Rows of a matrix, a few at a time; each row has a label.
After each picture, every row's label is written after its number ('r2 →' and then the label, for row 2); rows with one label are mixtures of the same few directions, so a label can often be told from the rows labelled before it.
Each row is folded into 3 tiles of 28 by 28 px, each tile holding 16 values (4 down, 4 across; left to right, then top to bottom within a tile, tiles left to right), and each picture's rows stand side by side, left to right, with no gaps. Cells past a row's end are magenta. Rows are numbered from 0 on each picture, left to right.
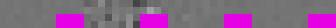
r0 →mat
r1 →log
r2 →mat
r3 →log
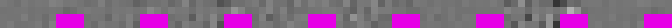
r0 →log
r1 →log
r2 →log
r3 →mat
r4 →mat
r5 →mat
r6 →log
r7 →log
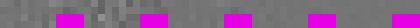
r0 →log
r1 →mat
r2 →log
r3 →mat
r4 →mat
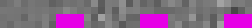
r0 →log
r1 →mat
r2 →log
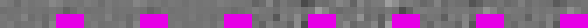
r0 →log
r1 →log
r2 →log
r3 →log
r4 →log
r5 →log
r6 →log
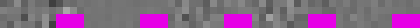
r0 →log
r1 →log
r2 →mat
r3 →mat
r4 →mat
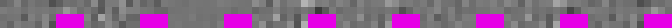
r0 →log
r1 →mat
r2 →log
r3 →log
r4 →log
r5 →mat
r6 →log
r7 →log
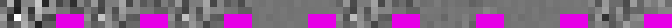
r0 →mat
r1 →mat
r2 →mat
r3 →mat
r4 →mat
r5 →log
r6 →mat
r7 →mat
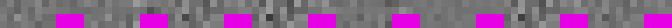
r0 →mat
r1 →log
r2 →mat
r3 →mat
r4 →log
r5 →mat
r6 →mat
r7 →mat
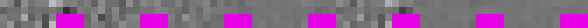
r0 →log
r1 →mat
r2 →mat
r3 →log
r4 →log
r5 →log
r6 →log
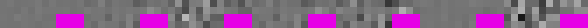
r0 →mat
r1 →log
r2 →mat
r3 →log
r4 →log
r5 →log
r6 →mat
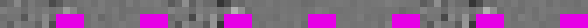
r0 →log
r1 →mat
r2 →log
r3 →log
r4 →log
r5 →log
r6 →mat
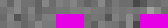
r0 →mat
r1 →log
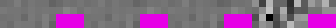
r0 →log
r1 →log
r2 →log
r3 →mat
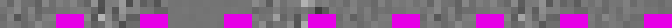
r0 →mat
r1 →mat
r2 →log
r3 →log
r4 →mat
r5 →mat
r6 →mat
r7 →mat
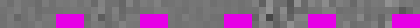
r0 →mat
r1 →mat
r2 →mat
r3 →mat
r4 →log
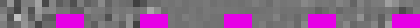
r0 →mat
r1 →log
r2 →mat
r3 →log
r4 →log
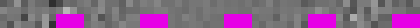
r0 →log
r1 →mat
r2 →mat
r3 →log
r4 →mat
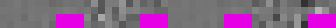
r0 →log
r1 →mat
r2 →log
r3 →log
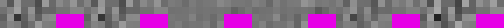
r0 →mat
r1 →mat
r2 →log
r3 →log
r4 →mat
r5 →mat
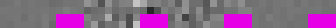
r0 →log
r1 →log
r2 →mat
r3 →mat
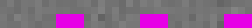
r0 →mat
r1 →mat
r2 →log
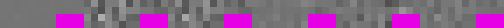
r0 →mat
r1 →mat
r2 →mat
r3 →log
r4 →log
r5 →mat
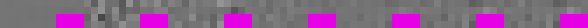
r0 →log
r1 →mat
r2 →log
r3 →mat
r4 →log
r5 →log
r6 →log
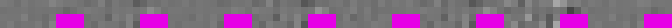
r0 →log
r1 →log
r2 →log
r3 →log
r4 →mat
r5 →log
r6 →log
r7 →log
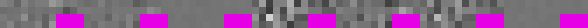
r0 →log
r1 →log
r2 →mat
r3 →mat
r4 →log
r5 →mat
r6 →mat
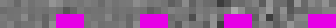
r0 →log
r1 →log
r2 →log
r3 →mat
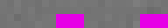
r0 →mat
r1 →log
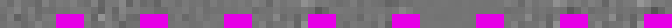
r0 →mat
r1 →mat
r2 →mat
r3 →log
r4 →log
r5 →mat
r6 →log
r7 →log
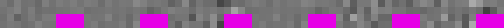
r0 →mat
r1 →log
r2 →log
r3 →log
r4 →mat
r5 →log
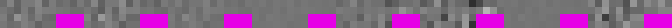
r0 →mat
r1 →mat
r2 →mat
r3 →mat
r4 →log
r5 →log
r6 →mat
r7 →mat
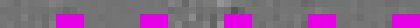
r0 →log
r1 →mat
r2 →log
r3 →log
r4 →log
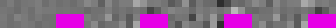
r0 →mat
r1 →log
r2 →log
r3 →log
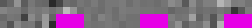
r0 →log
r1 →mat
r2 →log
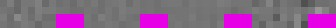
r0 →mat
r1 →mat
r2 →log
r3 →log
